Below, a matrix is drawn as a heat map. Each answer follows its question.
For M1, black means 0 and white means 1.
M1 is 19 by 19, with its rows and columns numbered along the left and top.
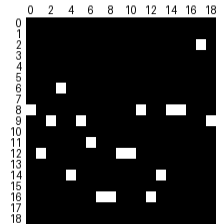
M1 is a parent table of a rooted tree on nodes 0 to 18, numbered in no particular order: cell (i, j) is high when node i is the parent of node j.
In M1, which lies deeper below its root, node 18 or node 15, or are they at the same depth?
node 18
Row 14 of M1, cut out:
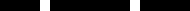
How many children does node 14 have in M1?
2
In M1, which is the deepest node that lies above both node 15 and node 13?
8
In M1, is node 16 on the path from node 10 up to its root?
yes
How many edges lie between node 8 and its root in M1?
1
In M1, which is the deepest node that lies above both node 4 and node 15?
8
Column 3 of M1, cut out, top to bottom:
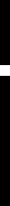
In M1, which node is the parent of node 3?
6
